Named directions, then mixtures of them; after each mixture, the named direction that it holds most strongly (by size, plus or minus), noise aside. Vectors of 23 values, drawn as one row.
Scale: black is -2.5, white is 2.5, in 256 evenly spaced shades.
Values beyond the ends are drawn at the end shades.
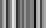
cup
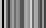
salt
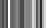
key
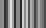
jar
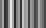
jar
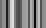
cup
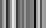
cup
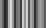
jar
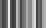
key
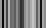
key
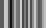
jar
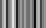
cup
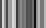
cup
